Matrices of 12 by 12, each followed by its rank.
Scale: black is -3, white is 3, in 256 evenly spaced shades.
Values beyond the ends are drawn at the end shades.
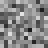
full rank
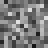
full rank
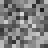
full rank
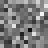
full rank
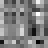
two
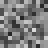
full rank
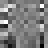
two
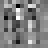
two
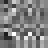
two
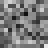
full rank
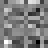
two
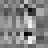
two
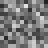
full rank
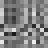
two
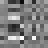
two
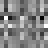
two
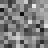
full rank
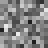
full rank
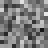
full rank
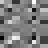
two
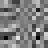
two
